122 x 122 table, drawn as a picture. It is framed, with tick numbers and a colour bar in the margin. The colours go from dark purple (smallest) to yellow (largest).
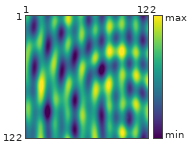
Slope: none. Rings: centred on the bottom right. Lone odd cells: none. Stripes: upright, repeating 9 times. Histogram: bell-shaped.
